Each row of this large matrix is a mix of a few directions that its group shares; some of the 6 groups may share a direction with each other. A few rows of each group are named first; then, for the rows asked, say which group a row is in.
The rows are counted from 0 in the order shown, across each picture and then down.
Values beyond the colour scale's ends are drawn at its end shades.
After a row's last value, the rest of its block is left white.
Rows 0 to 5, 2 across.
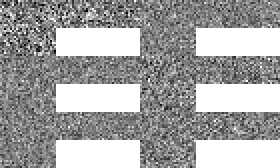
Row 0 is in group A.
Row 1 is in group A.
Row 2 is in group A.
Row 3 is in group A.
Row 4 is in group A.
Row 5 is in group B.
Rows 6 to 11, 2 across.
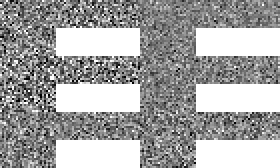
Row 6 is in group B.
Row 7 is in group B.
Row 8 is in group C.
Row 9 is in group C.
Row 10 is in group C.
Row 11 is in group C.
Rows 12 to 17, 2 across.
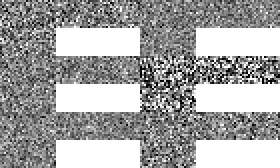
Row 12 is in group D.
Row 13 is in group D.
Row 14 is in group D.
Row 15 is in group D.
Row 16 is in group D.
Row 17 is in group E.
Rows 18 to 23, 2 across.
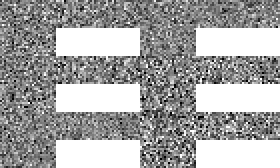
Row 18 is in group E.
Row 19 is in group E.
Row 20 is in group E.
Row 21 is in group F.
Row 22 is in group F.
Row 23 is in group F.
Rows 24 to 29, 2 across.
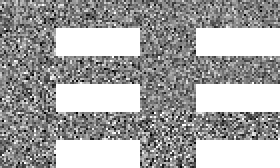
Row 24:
F
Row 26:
C
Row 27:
A
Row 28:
E
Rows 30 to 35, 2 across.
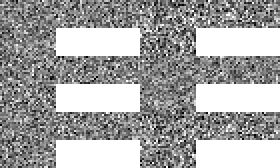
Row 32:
C
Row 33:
B
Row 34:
B
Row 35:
A
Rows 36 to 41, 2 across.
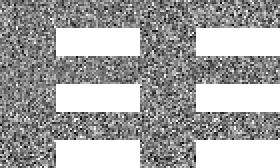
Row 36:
A
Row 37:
D
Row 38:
C
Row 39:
D
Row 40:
B
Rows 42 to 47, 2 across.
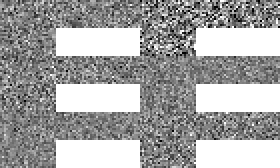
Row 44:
F
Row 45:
C
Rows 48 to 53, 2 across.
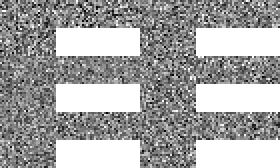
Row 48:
C
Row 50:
D
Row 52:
B
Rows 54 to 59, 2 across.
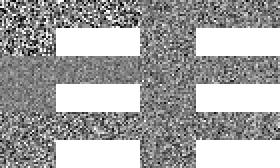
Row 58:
B
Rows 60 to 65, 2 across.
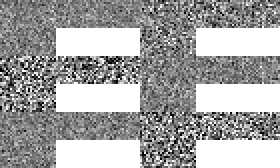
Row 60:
F
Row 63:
A
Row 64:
E
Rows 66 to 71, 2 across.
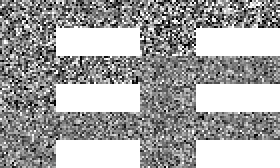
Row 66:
E
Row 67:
E
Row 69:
D
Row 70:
D
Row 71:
D
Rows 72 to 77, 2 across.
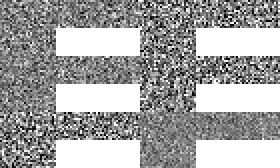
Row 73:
C
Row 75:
A
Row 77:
A
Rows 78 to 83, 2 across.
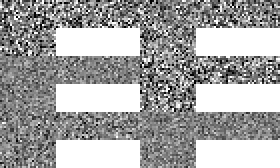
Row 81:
A
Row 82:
C
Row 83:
B
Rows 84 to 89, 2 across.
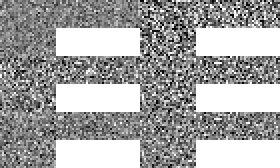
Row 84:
C
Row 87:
F
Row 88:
F
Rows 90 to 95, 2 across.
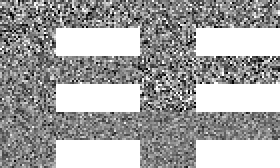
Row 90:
A
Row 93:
C
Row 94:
E
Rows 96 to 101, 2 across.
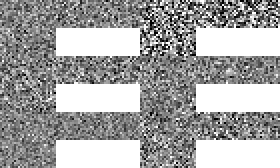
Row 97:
E
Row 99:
F
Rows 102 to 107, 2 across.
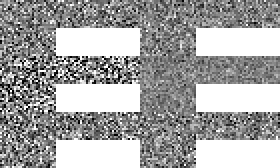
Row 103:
F
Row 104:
B
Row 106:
F
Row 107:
C
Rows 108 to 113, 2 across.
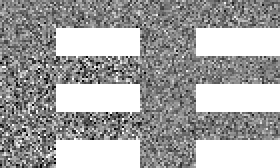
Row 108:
E
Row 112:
E
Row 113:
D
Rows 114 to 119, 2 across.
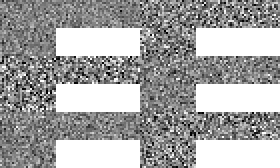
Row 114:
F
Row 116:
C
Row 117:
A
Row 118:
F
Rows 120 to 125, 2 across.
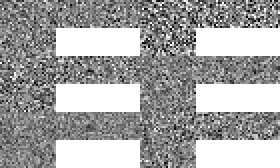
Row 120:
E
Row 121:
E
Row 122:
D
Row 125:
A
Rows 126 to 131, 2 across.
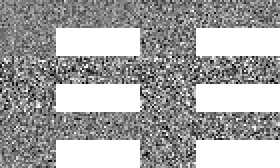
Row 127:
F
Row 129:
D
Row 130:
F
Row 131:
C
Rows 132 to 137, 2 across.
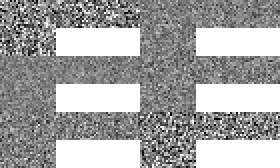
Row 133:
C
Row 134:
E
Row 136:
C
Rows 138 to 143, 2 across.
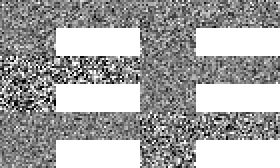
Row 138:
B
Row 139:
D
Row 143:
F
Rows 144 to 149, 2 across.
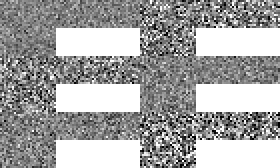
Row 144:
B
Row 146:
C
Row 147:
C
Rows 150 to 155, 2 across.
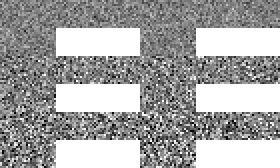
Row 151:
A
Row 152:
E
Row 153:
C
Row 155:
A
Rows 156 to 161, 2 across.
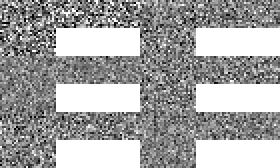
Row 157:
F
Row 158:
E
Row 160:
F
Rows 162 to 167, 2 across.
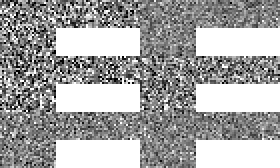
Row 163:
E
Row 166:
D
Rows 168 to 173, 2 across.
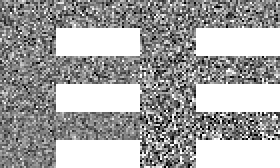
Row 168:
A
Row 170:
B
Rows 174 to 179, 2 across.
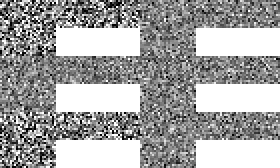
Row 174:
E
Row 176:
A
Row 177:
D
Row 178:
F
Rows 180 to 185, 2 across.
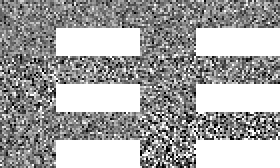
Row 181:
E
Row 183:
A
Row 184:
A
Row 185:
E
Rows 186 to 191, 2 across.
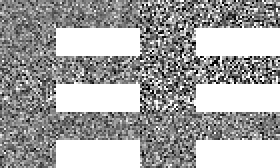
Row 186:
C
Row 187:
A
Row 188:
C
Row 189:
B
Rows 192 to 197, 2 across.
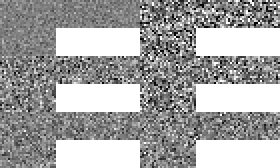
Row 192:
F
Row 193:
D
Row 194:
A
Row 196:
E
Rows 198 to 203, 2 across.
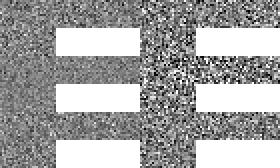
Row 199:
C
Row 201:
A
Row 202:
E
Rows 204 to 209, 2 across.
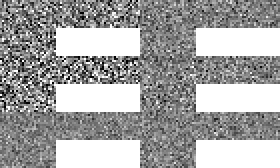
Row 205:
D
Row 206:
B
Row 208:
F
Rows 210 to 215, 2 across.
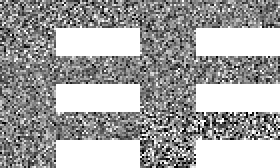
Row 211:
D
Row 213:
C
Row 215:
E
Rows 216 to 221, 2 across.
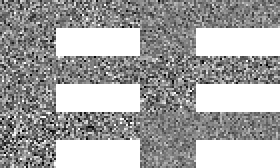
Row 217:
A
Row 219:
D
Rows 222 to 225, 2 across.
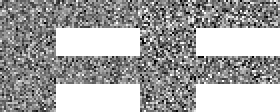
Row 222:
C
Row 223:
D
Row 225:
C
